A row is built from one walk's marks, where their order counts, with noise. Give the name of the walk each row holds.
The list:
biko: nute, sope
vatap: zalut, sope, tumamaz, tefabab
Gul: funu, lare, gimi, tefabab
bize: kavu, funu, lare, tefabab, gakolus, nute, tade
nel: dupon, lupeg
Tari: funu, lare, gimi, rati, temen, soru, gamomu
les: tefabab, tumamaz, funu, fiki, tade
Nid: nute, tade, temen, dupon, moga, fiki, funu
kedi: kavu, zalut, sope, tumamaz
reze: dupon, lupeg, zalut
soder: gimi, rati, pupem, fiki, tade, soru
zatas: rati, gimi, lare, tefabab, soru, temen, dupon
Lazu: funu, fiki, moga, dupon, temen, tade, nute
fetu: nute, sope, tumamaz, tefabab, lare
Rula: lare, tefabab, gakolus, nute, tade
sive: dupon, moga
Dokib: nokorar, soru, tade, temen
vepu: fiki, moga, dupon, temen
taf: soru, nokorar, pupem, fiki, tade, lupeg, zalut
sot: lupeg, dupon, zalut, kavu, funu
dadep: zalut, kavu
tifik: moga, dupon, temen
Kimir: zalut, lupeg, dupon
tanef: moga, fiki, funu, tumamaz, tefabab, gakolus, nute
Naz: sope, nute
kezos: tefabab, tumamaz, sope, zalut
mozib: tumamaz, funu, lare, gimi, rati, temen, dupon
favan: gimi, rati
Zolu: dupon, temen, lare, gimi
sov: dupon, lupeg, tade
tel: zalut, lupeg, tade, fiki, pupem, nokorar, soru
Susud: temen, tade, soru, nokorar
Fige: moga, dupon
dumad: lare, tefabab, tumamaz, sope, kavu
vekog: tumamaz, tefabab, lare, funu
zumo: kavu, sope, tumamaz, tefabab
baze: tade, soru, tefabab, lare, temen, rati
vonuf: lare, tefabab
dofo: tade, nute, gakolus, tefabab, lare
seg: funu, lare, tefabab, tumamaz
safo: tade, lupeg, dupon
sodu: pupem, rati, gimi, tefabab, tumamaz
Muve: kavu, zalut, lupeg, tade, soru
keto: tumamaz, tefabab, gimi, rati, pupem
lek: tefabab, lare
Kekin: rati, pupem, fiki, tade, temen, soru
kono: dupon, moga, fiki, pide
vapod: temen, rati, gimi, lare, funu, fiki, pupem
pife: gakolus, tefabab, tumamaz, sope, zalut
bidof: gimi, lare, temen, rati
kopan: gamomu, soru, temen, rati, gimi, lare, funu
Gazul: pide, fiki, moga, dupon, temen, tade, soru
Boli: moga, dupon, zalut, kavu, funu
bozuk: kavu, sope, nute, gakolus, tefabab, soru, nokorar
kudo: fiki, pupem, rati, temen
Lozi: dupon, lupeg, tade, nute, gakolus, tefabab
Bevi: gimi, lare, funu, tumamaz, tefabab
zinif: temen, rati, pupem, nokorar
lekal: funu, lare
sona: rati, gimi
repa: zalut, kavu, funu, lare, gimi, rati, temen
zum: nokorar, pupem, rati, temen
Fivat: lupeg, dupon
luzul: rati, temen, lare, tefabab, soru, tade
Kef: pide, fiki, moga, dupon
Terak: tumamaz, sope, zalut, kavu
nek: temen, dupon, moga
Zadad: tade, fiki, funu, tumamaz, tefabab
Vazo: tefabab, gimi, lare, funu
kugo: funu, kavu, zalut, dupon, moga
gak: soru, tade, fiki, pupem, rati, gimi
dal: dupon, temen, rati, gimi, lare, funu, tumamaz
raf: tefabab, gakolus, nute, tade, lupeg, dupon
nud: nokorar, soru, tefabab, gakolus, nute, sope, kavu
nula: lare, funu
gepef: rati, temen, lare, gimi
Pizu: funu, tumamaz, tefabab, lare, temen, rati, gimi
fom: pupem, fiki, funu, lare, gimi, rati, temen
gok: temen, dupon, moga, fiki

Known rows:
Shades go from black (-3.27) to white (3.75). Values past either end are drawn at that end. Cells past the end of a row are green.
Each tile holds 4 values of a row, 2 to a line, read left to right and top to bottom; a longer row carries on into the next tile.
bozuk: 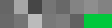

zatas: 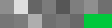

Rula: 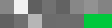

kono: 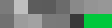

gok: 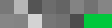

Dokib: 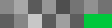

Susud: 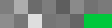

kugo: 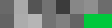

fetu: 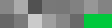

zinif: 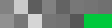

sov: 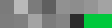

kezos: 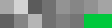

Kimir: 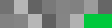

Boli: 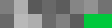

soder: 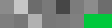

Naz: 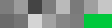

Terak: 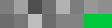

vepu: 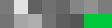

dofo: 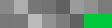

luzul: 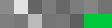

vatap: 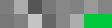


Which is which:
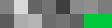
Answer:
seg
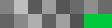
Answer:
zum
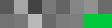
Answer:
Muve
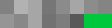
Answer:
safo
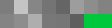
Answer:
Zadad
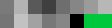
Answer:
sive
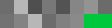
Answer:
repa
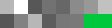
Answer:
lek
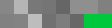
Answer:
baze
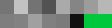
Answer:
nel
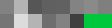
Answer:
tifik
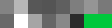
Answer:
Fige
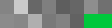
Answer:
sodu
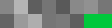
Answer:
Pizu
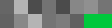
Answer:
bize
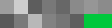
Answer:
raf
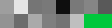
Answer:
favan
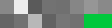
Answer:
dumad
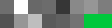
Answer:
nula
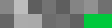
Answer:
tanef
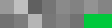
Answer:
keto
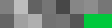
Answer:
Lazu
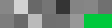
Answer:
bidof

